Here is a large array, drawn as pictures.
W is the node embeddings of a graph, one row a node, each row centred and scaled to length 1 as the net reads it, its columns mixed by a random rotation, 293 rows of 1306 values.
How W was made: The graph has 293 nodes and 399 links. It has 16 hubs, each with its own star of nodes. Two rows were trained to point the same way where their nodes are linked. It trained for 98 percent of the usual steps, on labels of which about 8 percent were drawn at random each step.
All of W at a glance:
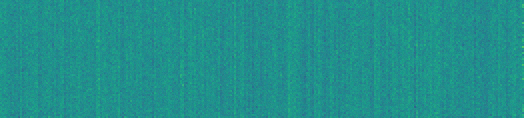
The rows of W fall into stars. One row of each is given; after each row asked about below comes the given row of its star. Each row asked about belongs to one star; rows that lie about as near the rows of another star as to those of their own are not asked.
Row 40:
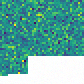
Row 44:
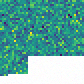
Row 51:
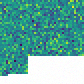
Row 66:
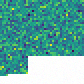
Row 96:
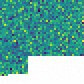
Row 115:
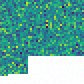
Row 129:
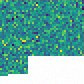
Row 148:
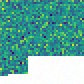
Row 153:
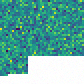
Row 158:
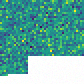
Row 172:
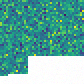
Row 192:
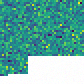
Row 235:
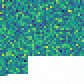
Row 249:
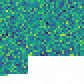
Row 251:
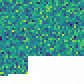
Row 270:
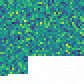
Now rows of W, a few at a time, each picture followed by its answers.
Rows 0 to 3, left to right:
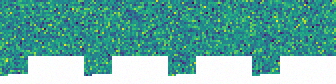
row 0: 153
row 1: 51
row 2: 115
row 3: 270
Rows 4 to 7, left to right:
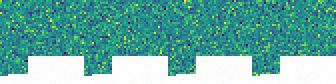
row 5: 251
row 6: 249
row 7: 115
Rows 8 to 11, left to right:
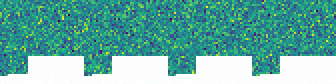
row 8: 66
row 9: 44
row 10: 66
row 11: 249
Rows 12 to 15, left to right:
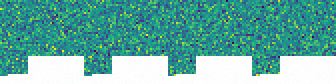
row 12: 148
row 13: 148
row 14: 66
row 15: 115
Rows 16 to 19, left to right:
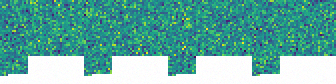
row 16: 96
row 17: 148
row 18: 51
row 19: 249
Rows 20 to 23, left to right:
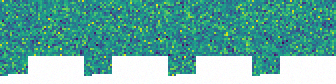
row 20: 153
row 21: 270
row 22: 270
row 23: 251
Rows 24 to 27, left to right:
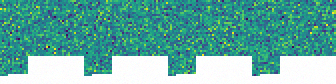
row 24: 51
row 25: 158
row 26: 44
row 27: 235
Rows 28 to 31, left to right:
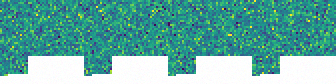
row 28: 129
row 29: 251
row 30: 153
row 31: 192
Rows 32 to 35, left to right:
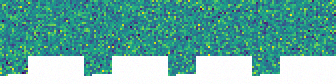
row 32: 235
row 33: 158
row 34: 270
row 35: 192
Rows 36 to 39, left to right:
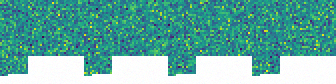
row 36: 40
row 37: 251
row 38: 129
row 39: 96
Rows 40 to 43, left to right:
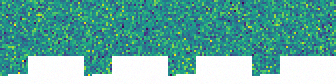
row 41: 51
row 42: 40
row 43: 129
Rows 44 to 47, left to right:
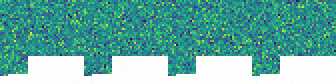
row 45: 51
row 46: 249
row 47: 251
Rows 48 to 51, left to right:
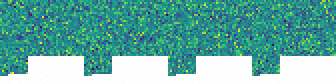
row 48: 270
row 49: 172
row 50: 51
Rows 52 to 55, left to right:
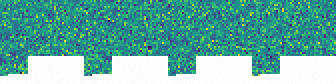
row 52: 115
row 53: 44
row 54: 51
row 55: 51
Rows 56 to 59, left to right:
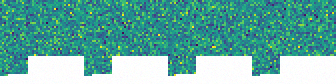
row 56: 153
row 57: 153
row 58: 66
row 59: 44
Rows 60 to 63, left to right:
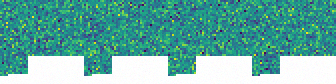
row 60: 51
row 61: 235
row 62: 44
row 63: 192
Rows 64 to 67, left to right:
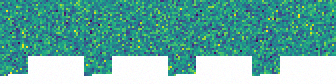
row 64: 192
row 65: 249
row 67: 96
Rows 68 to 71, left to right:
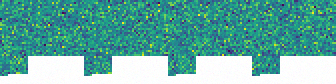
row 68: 40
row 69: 66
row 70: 235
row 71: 115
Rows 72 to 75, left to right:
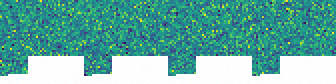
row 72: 96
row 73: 172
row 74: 129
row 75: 192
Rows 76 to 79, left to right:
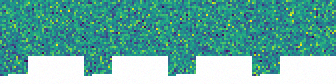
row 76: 270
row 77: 270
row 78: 158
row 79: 192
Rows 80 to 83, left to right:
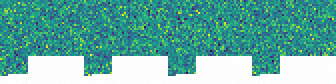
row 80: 51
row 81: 115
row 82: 249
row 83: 96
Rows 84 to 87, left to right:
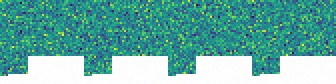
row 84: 148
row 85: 96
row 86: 115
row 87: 153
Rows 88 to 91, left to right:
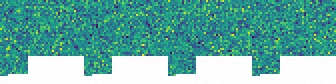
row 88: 44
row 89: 40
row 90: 158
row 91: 251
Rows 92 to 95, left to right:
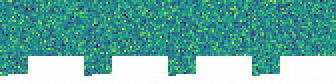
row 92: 251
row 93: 96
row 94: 192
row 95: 249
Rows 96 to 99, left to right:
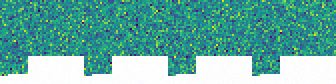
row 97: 251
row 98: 96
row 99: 270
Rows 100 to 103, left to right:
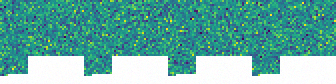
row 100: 235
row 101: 66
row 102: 96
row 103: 66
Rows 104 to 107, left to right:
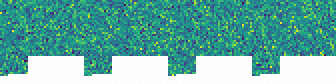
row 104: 270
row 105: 172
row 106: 115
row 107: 129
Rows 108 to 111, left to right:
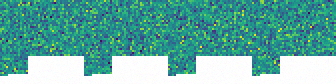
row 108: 158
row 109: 249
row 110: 44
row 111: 270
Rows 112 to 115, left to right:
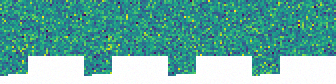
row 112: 44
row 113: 148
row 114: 148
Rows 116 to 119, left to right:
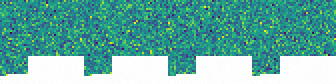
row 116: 66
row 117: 66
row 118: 115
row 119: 270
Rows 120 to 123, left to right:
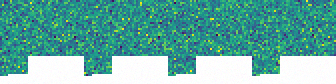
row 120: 251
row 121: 251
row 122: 158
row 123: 96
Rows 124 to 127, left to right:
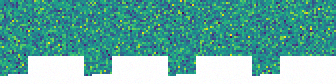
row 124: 192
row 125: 44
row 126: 249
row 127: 192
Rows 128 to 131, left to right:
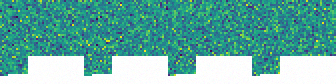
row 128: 249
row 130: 66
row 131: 96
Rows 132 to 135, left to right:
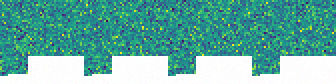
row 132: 148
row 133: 235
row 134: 172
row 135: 115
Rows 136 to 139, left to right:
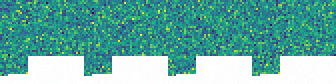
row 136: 251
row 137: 129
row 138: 44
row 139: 96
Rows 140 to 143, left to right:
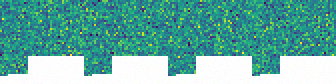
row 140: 129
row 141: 153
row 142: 172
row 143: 44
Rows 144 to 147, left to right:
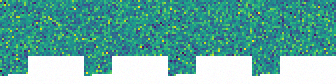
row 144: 148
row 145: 129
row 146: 66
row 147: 44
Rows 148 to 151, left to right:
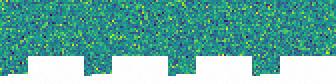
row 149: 66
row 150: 96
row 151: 172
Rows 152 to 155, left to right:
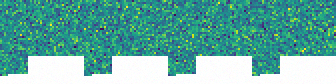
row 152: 44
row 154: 192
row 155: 158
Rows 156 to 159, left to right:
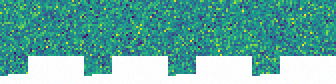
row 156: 51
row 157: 249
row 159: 40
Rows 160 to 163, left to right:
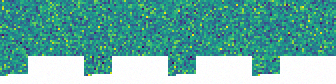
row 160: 153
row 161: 96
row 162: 158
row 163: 153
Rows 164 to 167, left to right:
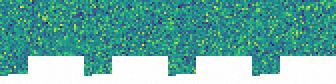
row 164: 158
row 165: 40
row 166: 158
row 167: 51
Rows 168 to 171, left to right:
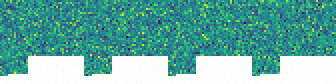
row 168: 249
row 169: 40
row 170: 129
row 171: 270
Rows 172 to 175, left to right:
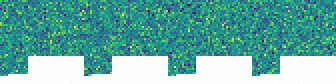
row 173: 235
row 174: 251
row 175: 44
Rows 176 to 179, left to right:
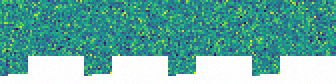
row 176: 51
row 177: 172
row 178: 251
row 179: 172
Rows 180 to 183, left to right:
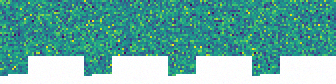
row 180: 235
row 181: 249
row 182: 172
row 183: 158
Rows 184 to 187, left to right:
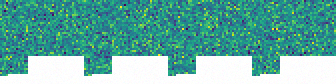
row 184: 270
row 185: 115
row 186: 40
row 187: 251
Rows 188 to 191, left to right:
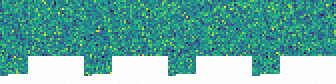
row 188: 40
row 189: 96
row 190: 40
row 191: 51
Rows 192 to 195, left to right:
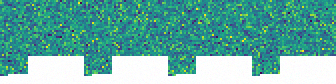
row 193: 129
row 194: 40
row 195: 96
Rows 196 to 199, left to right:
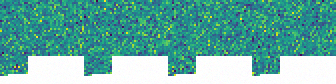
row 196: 129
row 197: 153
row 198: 235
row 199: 251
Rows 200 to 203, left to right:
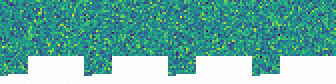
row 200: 192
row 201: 44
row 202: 251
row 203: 270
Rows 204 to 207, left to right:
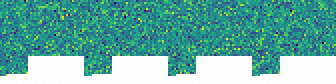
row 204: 66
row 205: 172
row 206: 40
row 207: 172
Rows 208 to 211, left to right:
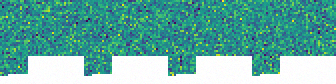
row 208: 251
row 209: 235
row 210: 96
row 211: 96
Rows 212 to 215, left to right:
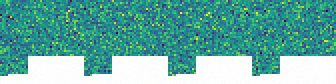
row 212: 44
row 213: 235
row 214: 115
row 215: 251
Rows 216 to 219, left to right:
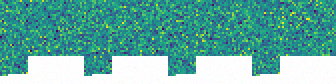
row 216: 249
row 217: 270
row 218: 249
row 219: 172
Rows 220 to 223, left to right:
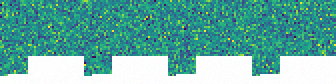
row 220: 153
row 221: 44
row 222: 96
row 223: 153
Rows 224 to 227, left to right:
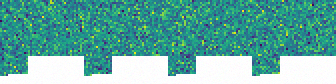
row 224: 129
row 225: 172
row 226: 51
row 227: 249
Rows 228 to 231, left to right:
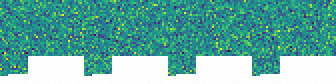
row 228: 129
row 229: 40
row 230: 158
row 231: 96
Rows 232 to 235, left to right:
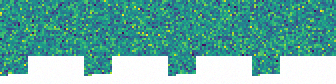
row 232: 270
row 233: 153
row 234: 129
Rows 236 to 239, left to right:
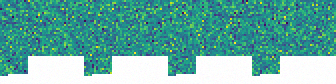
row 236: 192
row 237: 40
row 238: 51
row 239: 40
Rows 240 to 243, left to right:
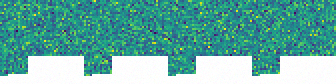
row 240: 51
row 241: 270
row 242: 270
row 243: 129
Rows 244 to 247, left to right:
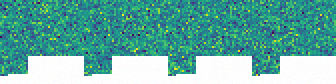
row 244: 251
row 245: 158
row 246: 192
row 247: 270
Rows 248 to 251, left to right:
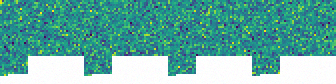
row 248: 115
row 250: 192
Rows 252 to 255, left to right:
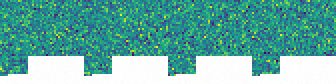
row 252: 148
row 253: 129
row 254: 66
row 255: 270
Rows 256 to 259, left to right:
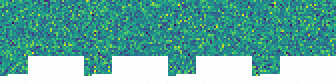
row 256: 235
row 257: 51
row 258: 44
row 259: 129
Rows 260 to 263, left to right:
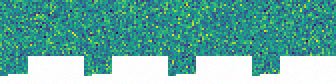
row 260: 148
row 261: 96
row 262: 51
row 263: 251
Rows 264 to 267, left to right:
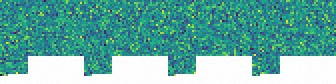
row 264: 115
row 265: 249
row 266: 66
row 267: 192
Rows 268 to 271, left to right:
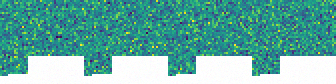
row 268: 40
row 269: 51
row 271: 51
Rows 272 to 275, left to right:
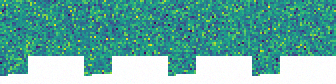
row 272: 235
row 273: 153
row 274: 158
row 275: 235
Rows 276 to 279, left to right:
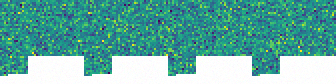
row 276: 172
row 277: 40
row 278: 115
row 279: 235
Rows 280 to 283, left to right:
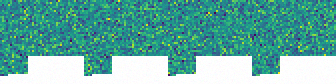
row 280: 44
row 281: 192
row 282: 148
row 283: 249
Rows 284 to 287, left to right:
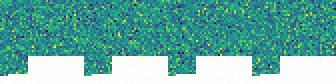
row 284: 44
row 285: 129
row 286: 158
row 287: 129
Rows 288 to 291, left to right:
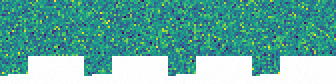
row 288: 96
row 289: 158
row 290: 270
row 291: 148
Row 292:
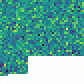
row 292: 270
